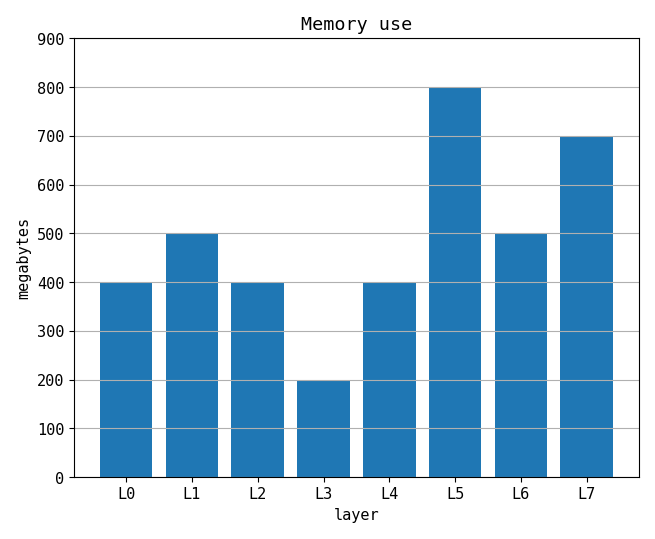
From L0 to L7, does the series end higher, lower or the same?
higher
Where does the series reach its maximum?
L5
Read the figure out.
Title: Memory use
x-axis: layer, ticks L0 L1 L2 L3 L4 L5 L6 L7
y-axis: megabytes, ticks 0 100 200 300 400 500 600 700 800 900
Values:
400 500 400 200 400 800 500 700
